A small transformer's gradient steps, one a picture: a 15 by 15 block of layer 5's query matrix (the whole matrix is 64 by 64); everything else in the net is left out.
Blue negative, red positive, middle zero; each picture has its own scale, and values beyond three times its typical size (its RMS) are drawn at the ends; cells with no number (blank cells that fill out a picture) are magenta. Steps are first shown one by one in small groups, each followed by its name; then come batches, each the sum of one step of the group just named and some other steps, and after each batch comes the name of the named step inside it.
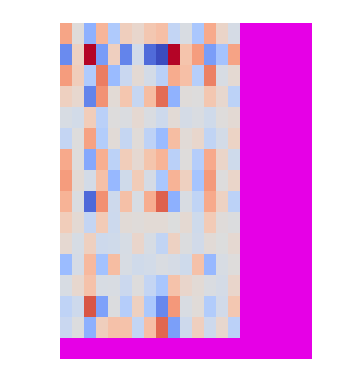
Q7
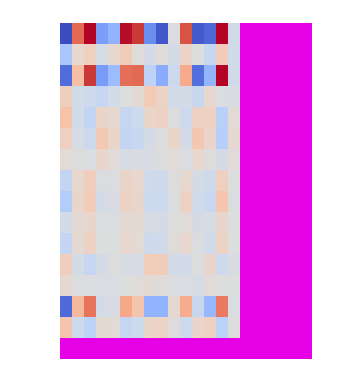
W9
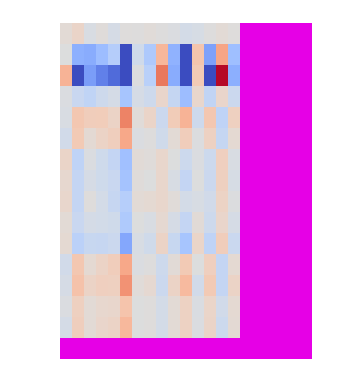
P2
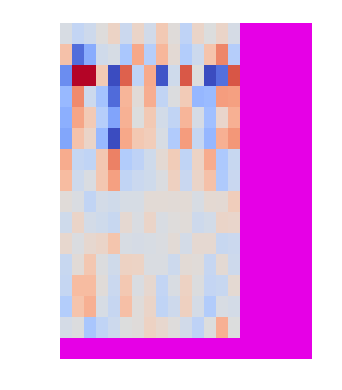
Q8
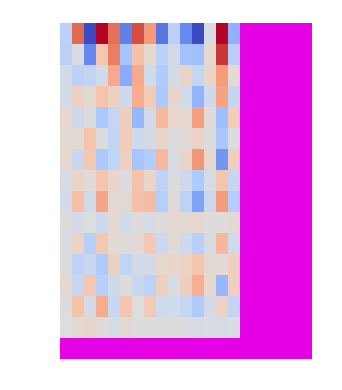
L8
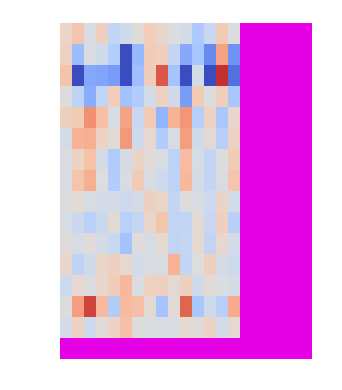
P2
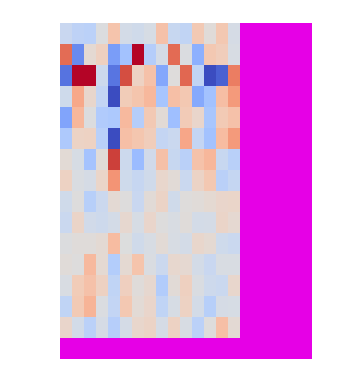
Q8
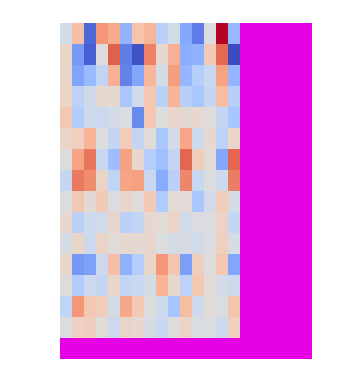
L8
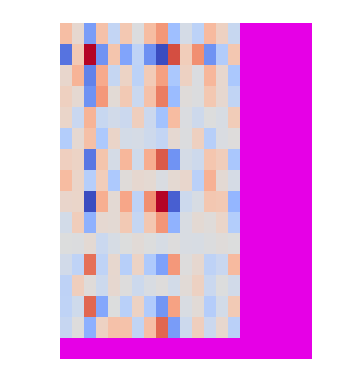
Q7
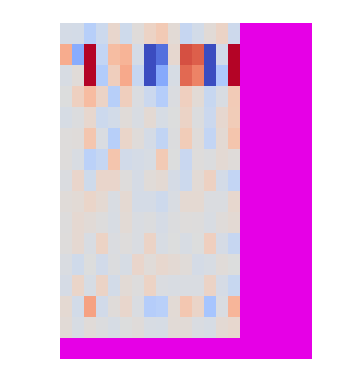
Q8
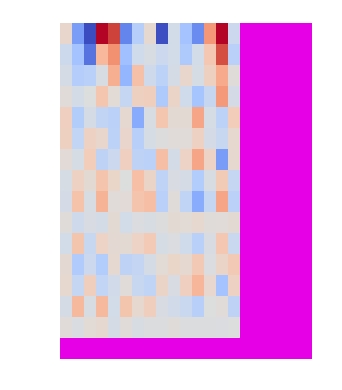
L8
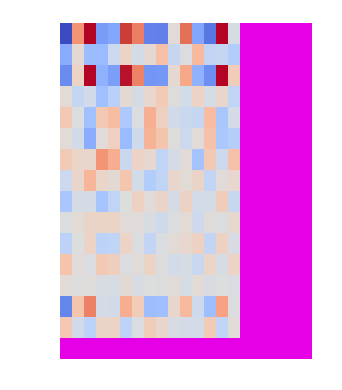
W9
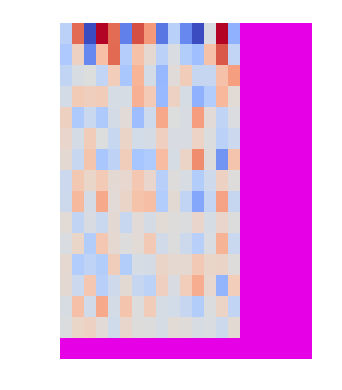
L8
